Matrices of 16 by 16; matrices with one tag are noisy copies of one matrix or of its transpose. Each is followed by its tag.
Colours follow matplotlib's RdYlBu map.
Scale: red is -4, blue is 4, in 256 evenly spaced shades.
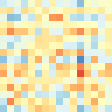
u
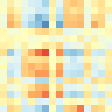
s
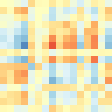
s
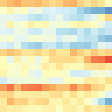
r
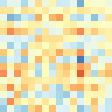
u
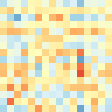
u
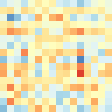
u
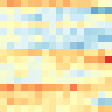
r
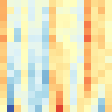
r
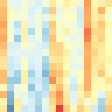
r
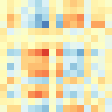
s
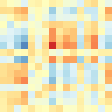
s
